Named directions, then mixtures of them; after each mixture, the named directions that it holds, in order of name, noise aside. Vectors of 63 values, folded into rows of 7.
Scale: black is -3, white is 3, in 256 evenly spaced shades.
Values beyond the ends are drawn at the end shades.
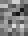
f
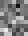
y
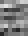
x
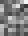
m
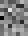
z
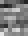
x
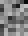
m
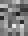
f, z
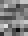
x, y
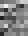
x, z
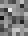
y, z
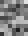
x, y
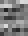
x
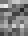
f, x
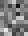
y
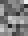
m, y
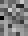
z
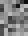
m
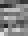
x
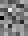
z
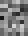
f, z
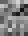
f, m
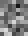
y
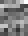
m, x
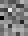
z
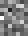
z
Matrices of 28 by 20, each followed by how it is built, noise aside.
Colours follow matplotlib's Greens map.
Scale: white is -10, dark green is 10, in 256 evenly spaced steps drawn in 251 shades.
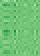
low rank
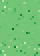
sparse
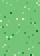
sparse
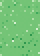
sparse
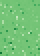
sparse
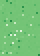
sparse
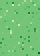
sparse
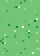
sparse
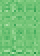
low rank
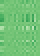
low rank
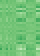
low rank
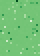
sparse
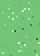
sparse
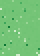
sparse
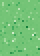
sparse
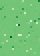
sparse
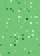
sparse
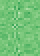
low rank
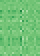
low rank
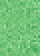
low rank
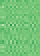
low rank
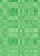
low rank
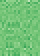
low rank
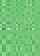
low rank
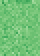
low rank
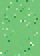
sparse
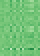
low rank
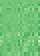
low rank
